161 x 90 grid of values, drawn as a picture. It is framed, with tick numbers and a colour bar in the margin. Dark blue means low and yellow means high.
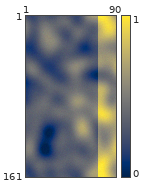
Lone odd cells: none. Ninth with the lowest average: bottom left. Seam: vertical, 80% of the way across, the right part higher.
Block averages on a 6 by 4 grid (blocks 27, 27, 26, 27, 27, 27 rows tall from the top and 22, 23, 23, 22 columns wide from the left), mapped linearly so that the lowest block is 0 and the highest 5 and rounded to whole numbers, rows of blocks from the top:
1115 | 0113 | 0112 | 1134 | 0023 | 0115
